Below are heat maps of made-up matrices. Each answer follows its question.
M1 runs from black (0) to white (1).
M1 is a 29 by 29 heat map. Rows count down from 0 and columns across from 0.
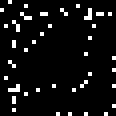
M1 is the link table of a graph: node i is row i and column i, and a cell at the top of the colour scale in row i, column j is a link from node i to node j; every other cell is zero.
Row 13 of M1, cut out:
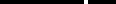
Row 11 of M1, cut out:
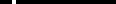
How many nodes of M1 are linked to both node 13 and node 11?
0
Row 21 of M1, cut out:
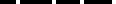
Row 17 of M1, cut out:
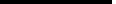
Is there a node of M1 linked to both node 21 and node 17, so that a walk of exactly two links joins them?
yes
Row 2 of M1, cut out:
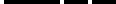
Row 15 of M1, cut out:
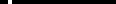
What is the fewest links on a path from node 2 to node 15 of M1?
1
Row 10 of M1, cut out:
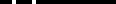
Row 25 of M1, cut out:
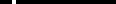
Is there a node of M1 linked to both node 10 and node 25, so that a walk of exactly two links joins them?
yes
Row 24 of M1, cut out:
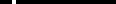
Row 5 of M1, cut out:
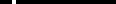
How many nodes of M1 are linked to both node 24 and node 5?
1
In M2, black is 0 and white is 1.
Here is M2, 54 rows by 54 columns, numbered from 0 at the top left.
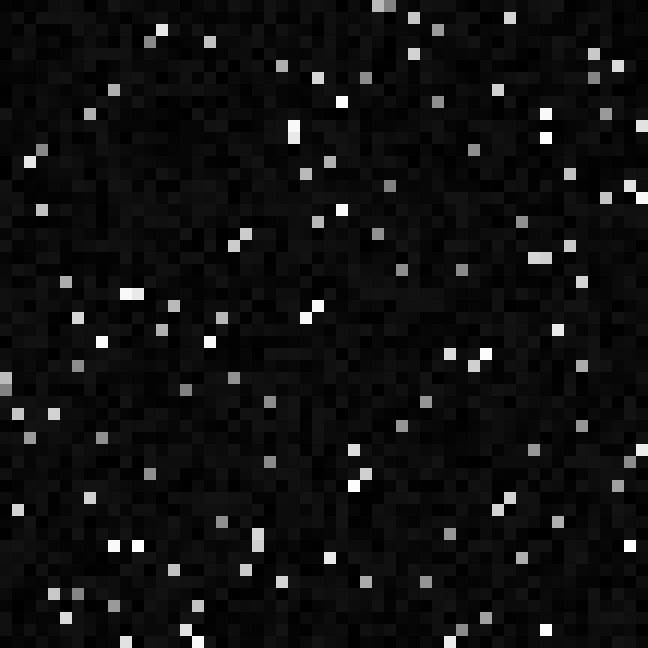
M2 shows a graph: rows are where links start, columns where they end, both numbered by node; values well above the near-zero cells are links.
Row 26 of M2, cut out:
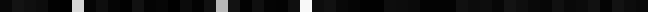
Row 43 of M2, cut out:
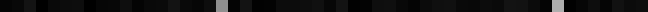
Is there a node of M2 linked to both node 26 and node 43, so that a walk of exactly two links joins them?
yes
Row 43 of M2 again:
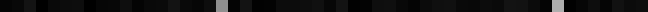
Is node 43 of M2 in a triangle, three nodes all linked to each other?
no
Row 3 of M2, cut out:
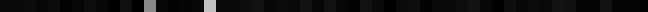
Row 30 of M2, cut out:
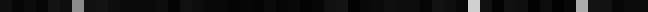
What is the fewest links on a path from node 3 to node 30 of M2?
3
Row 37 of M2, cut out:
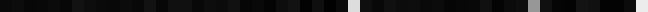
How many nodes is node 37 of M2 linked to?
3
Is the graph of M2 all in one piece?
yes
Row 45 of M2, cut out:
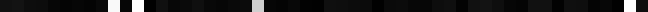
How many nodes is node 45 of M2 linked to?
4
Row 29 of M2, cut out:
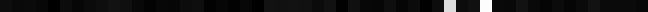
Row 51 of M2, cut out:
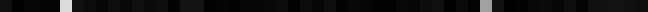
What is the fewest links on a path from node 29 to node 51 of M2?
2
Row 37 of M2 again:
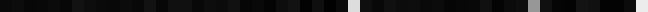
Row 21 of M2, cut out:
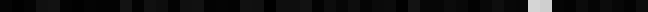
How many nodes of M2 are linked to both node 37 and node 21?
1
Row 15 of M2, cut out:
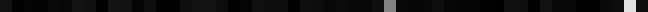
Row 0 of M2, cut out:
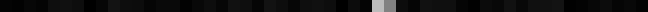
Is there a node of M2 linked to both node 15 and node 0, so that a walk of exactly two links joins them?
yes
